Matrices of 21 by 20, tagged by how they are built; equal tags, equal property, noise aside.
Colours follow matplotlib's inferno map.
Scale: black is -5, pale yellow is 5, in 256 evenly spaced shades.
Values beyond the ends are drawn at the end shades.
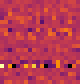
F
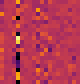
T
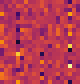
T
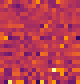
F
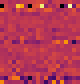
F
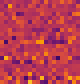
F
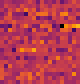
F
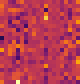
T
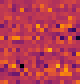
F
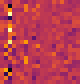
T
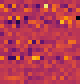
F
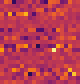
F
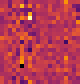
T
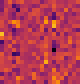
T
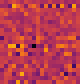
F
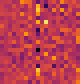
T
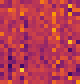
T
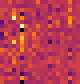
T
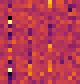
T
